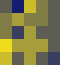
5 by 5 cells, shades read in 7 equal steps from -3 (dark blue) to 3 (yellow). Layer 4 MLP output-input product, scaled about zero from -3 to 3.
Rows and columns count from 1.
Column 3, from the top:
2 0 1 1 1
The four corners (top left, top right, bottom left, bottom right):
-1 -1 2 -2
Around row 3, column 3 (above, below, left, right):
0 1 -2 -1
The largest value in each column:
3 1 2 1 -1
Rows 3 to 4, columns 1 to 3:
0 -2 1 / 3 1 1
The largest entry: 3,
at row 4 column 1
